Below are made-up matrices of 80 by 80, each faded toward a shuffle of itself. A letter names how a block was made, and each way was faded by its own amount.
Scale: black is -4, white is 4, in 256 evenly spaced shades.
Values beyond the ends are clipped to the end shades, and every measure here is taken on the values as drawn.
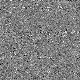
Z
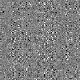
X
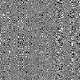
X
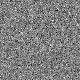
Z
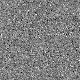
Z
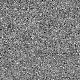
Z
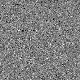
Z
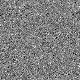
Z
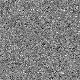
Z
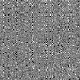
X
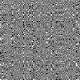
X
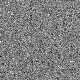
Z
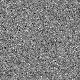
Z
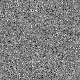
Z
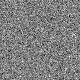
Z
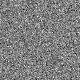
Z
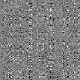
X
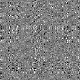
X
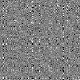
X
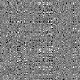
X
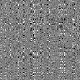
X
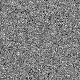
Z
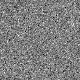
Z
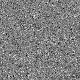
Z
